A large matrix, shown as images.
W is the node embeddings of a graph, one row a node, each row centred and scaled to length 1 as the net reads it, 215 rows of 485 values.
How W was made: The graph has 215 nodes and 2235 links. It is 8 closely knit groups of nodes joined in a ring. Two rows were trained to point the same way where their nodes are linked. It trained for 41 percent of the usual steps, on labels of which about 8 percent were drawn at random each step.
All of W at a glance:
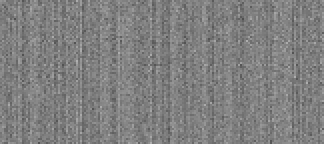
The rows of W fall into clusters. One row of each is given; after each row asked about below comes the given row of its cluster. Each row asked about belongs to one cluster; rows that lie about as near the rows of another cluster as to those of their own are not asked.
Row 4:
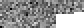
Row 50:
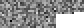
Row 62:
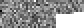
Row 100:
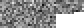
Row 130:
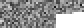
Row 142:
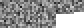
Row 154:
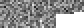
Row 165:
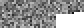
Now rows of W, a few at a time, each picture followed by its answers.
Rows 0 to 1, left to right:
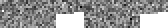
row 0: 165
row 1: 165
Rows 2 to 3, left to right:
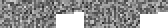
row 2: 130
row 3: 142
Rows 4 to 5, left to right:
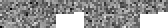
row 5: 50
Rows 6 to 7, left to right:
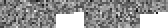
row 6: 142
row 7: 4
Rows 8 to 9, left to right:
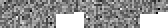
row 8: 165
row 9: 50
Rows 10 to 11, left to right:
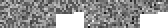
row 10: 62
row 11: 50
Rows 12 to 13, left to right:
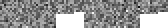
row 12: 154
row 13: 154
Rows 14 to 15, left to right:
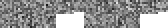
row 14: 50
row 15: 50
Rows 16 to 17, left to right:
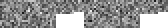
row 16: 62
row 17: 154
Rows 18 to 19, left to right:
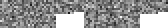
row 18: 100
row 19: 50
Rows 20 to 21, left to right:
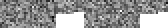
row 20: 142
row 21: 50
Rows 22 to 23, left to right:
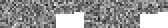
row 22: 154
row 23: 142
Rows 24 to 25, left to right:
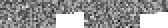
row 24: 4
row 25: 100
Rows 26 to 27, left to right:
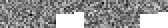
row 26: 154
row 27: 100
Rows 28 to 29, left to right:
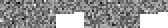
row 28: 100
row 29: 100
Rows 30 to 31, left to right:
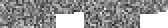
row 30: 100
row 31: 62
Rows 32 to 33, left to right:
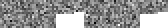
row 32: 50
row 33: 142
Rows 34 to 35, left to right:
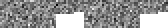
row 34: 62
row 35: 154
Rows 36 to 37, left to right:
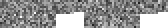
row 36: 142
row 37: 100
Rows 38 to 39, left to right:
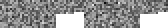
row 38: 154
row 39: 50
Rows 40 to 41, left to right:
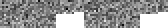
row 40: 130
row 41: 165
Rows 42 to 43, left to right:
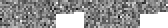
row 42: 130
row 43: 142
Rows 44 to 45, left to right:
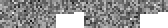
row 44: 4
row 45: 100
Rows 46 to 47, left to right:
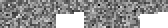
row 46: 165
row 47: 62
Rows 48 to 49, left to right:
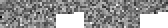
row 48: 165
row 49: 154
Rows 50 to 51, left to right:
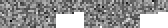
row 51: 130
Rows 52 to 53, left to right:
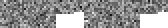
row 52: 100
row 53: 62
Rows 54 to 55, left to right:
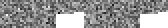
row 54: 50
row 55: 50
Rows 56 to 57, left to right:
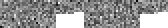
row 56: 4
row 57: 142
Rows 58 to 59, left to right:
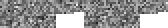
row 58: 100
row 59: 100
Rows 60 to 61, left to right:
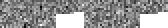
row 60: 62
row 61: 62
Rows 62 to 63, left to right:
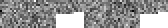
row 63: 4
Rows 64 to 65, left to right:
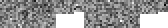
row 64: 4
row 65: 50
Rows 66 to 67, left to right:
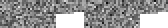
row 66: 100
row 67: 130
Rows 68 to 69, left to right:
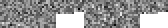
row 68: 154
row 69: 50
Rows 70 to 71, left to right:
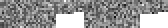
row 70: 142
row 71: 165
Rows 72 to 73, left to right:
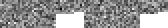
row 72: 130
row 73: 142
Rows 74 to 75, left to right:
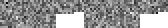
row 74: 100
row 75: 154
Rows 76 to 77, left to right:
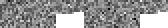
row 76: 165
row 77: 62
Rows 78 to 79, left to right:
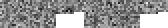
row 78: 154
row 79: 100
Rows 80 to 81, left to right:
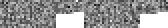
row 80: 142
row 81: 142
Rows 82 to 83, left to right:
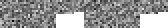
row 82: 50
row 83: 165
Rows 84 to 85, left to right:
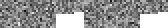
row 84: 4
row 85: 165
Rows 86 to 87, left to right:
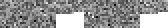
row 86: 62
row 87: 100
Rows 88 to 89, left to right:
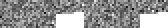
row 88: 130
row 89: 154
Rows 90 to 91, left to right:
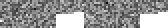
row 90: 130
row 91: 50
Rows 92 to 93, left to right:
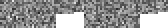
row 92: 100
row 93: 50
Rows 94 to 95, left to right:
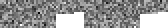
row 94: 165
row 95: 130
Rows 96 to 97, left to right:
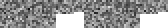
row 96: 4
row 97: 4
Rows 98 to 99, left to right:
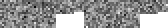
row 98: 4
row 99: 62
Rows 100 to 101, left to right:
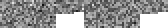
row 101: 165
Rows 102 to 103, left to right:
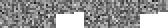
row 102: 50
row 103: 100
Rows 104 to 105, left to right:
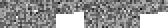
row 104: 142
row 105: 165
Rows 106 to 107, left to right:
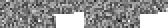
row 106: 62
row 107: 62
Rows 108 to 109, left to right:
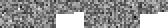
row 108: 50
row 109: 142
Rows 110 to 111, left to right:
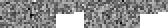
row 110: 142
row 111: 4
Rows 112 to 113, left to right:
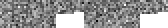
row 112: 50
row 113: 165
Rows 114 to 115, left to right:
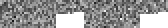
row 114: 165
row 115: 4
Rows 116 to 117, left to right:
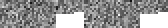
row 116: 4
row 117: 154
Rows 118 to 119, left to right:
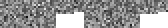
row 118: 154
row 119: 4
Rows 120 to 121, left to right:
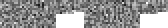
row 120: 130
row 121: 142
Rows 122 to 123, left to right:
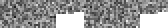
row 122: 165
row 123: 142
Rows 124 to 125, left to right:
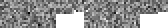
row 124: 62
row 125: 62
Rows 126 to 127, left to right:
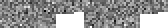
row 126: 4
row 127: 165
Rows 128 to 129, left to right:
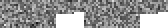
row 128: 50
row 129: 100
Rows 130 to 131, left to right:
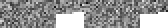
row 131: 154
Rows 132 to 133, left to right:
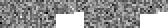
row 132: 142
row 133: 62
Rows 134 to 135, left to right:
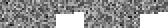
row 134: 154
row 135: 154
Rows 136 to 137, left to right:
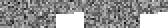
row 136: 100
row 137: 142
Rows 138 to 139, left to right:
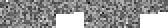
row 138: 142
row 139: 154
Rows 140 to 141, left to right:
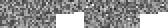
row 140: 100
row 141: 4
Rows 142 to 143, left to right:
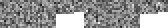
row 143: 50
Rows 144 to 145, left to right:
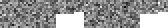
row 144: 154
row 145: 130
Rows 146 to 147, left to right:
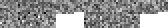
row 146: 4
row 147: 142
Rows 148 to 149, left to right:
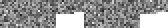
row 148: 154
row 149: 130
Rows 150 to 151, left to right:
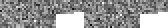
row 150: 130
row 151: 50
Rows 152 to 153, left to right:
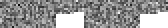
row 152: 142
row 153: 142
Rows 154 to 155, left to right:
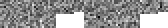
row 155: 165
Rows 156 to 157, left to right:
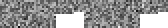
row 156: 62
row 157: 154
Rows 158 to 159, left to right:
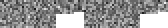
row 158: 100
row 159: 130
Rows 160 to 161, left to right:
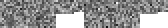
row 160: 100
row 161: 165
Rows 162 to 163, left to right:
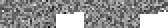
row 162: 165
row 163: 154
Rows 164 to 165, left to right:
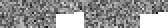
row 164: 100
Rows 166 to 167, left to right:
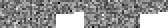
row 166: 142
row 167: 50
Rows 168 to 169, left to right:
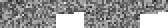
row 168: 165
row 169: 130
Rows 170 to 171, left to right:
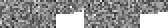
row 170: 62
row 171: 50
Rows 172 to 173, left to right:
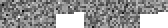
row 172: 165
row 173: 100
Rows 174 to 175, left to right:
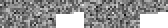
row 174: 62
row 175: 130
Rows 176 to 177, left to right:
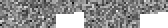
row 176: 4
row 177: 130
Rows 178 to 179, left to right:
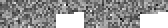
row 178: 165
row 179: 130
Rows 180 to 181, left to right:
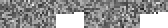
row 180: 165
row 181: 4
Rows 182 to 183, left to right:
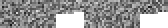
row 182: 130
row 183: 62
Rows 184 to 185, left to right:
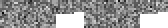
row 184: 4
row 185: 50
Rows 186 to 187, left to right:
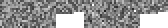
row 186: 62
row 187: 154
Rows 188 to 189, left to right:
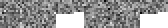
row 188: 142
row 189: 62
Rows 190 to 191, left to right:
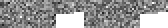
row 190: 142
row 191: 130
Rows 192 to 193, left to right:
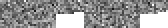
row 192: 165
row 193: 50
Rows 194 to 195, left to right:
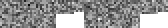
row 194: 50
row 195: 165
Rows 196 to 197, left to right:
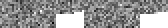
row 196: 50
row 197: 62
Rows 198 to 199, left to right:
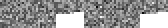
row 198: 142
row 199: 130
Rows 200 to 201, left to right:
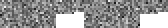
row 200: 50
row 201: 154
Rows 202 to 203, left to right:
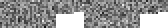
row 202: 142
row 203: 154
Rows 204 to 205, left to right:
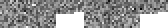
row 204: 154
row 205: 4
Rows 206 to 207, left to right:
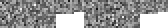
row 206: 100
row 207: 50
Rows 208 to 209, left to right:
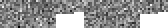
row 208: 4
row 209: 165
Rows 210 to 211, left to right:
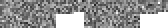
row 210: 62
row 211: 100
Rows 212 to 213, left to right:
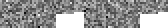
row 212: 130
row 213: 50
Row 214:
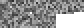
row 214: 165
